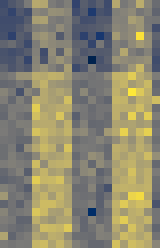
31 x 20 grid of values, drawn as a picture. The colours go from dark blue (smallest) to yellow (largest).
The ninth with the lowest average is the top middle. A horizontal seam about 30% of the way down splits the table, and the bottom part is higher. Upright stripes repeat 2 times across the table.
